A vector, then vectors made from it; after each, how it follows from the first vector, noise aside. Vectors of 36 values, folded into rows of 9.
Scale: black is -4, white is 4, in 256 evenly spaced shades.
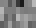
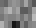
reversed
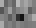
wrapped around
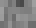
shrunk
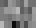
reversed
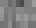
shrunk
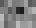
wrapped around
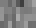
shrunk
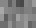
shrunk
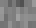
shrunk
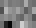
wrapped around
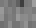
shrunk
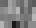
reversed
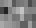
wrapped around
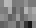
wrapped around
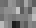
reversed
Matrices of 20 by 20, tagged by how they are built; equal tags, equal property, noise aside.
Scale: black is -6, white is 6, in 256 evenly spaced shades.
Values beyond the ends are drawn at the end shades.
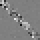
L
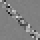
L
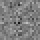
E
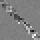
L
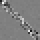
L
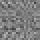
E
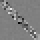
L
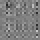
E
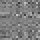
E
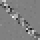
L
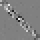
L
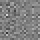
E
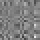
E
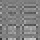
E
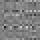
E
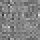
E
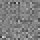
E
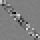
L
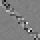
L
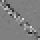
L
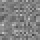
E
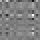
E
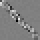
L
